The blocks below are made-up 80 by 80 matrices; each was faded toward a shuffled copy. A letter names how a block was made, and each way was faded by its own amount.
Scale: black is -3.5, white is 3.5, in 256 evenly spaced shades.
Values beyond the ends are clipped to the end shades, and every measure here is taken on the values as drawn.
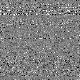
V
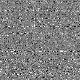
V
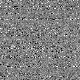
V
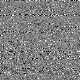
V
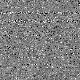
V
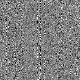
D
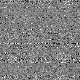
V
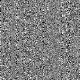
D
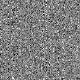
D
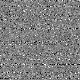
V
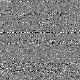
V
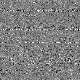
V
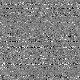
V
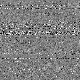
V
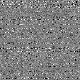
V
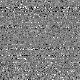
V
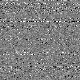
V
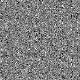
D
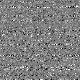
V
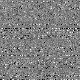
V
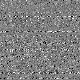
V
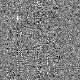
D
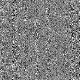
D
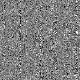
D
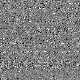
V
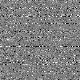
V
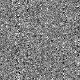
D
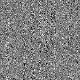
D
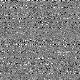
V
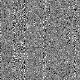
D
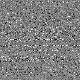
V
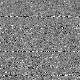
V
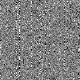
D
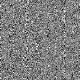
D
